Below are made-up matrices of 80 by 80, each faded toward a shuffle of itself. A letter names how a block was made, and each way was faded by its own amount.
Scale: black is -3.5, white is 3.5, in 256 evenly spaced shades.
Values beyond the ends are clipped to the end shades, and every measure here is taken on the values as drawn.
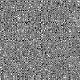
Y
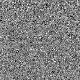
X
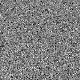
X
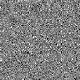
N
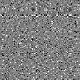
Y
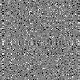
Y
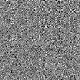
N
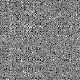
N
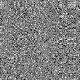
N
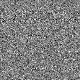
X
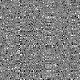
Y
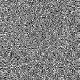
N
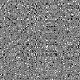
Y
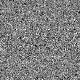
X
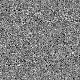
X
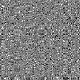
Y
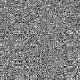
N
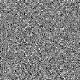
N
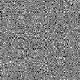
Y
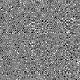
Y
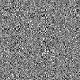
N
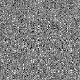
N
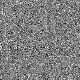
X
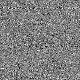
X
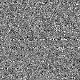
X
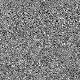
X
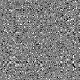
Y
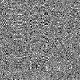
N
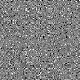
Y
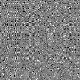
Y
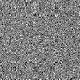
N
